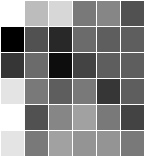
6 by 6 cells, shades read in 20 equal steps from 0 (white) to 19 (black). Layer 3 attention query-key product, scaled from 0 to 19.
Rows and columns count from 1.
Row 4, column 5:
15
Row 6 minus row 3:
-13 -1 -11 -6 -4 -2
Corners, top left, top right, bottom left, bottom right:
0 13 2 10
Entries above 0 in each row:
5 6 6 6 5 6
